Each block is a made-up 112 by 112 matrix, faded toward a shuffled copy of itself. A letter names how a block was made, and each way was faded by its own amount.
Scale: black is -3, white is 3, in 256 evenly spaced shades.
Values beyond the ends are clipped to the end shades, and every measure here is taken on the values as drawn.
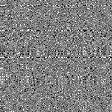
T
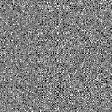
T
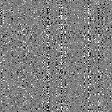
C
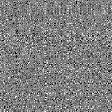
T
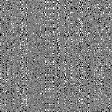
C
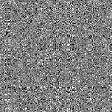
T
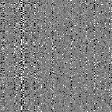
C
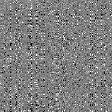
C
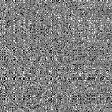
T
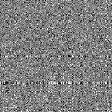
T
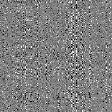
C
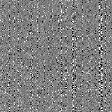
C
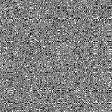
T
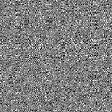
T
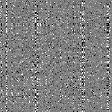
C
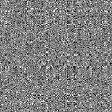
T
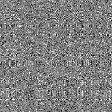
T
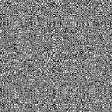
T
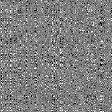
C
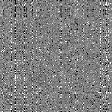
C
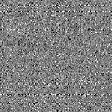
T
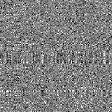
T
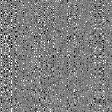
C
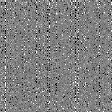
C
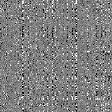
C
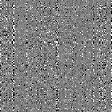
C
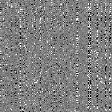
C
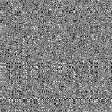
T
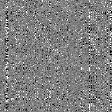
C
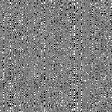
C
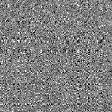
T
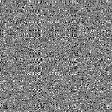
T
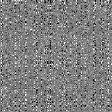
C
